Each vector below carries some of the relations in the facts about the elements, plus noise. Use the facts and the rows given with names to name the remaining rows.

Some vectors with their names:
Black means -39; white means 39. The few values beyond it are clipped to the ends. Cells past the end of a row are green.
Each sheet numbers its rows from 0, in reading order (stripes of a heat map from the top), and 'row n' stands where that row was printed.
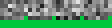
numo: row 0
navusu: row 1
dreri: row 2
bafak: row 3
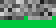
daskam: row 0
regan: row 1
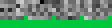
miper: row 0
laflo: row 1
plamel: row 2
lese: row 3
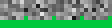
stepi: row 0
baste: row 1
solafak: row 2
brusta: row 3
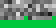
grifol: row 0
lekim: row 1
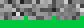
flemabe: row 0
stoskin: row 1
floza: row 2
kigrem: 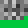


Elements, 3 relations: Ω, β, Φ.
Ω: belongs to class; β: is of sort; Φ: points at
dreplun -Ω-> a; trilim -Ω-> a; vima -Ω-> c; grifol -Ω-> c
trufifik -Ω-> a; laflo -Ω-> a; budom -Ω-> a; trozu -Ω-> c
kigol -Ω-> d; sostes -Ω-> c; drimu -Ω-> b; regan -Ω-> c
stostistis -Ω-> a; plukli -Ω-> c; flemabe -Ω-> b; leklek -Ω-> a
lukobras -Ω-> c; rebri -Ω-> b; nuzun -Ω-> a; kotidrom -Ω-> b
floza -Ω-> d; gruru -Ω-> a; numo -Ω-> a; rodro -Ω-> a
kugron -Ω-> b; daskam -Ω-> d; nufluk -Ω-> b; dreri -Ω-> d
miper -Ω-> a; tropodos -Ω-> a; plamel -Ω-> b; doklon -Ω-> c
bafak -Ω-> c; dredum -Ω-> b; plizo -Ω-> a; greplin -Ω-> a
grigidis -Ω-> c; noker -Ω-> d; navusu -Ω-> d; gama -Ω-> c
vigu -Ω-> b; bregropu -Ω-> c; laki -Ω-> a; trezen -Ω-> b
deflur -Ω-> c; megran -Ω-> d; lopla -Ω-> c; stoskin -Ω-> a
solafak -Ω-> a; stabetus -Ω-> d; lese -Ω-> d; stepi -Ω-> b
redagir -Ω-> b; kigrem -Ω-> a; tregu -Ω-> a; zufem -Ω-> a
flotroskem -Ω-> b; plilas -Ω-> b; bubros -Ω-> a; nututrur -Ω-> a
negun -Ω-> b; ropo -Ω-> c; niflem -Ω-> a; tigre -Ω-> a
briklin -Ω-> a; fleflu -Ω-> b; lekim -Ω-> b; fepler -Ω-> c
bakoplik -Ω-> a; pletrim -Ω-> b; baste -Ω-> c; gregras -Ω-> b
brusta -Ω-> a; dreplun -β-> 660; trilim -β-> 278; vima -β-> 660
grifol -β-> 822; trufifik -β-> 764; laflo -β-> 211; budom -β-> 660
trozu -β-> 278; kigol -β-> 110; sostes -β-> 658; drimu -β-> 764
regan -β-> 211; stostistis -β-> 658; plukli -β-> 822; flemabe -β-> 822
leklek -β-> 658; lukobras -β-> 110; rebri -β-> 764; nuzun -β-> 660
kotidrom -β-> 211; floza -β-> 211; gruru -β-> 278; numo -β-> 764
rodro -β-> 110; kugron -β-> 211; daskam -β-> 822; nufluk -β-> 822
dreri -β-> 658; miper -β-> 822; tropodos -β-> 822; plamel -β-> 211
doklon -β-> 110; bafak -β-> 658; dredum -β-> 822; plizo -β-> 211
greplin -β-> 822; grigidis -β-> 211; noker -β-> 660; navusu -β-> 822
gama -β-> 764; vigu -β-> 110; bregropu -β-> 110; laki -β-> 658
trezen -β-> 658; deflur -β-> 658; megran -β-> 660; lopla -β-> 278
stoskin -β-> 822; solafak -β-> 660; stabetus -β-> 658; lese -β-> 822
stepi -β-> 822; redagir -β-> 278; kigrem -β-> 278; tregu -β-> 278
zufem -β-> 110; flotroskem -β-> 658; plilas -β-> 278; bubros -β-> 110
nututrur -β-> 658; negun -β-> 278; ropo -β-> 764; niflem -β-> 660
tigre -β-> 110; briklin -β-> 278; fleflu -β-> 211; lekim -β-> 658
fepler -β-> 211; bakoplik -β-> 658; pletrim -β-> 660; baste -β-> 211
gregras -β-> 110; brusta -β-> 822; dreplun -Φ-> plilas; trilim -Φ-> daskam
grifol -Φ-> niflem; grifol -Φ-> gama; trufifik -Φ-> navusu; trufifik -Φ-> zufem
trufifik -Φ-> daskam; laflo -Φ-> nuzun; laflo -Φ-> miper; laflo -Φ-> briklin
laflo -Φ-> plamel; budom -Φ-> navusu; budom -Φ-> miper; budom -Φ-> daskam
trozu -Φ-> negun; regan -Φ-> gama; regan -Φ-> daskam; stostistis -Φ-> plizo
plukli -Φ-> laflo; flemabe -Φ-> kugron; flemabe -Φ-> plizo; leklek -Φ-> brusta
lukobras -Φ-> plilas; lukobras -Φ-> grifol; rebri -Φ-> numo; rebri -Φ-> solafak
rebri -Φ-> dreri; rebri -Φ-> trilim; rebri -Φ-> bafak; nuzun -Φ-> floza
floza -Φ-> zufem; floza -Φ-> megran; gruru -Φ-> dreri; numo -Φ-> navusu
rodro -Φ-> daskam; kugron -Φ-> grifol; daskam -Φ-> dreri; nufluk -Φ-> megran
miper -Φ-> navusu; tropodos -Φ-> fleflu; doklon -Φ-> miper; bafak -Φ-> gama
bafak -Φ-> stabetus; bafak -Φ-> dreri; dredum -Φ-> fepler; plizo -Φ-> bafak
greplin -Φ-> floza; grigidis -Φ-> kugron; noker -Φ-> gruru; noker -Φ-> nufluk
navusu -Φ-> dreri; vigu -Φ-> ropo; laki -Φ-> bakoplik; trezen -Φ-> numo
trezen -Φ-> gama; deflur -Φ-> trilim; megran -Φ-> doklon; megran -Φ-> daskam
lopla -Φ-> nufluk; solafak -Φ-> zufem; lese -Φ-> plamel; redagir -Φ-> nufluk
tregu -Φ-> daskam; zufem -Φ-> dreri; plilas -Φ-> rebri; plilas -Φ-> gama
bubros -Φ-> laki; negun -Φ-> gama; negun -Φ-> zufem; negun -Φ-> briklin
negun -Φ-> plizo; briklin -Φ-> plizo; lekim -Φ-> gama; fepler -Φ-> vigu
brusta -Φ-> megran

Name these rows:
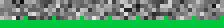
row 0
budom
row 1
gruru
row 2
doklon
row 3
dreplun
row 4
fepler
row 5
negun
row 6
rodro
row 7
tregu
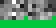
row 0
ropo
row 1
bubros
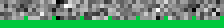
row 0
gregras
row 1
pletrim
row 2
gama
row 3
lukobras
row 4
trozu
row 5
megran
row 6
tropodos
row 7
grigidis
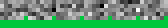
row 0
bregropu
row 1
dredum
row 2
kigol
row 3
redagir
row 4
trufifik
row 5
leklek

